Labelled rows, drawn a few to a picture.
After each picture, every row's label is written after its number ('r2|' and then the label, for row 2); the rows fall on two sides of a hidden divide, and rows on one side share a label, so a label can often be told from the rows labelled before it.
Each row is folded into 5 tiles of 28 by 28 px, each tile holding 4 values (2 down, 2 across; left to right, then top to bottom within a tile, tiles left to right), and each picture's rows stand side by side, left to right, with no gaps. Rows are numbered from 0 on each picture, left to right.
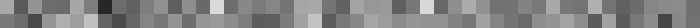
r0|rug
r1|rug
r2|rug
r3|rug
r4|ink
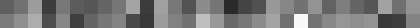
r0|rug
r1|rug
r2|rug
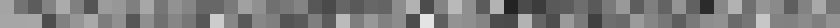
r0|rug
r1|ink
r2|rug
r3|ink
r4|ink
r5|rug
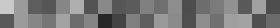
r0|rug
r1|rug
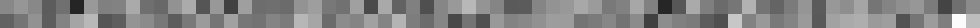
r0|rug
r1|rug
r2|rug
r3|ink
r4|ink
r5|rug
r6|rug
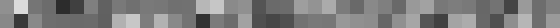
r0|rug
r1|ink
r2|rug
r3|rug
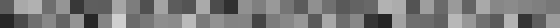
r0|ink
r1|rug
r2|ink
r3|rug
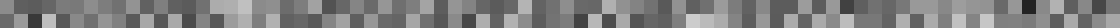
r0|ink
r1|rug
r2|rug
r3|rug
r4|rug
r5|rug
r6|rug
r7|rug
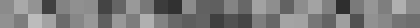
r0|rug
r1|ink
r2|rug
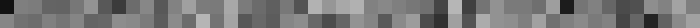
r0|ink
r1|rug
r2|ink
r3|rug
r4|ink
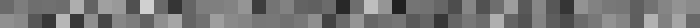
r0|rug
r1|rug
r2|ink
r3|ink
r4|rug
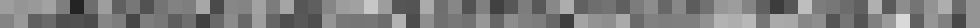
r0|ink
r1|ink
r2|ink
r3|rug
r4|rug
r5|rug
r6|rug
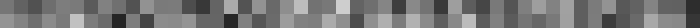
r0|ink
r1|ink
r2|rug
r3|ink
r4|ink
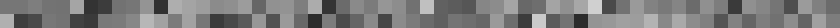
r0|ink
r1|ink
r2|ink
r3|ink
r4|rug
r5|rug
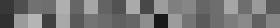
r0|rug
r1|ink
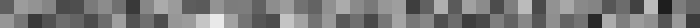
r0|ink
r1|rug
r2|ink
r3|ink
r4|ink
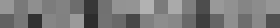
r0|ink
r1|ink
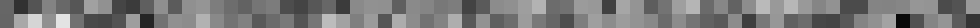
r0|rug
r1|rug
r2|rug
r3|rug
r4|rug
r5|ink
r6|ink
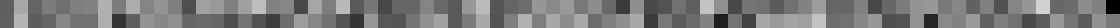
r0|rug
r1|ink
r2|ink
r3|rug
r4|ink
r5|rug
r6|ink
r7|ink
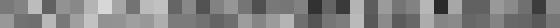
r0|rug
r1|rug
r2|ink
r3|ink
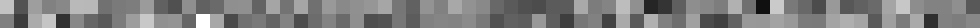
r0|ink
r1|rug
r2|ink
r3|ink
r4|rug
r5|rug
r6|ink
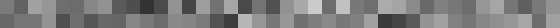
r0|ink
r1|ink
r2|rug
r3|rug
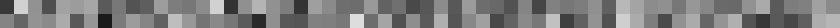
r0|rug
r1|rug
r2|ink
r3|rug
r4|rug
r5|ink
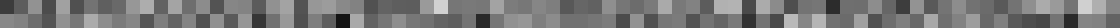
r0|rug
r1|ink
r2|ink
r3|ink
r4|ink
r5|rug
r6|rug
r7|ink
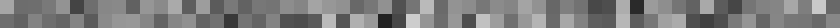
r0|ink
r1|ink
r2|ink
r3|rug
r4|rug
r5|ink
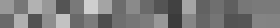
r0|rug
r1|ink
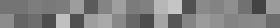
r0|rug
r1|rug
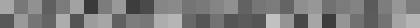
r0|rug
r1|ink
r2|rug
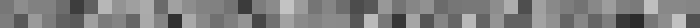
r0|rug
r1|ink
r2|rug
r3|ink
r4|ink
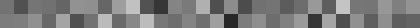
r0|rug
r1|ink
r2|ink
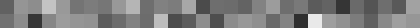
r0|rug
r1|rug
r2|rug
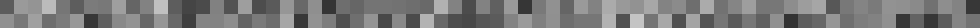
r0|ink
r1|rug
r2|ink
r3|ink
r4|ink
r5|ink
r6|ink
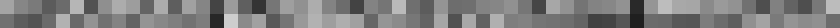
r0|rug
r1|rug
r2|rug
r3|ink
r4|ink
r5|rug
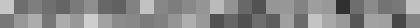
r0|rug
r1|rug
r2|rug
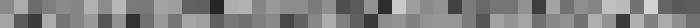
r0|ink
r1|rug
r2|ink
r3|rug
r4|ink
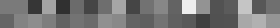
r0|ink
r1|ink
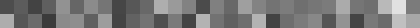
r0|ink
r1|rug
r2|rug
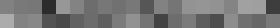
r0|ink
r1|ink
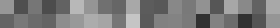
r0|rug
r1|ink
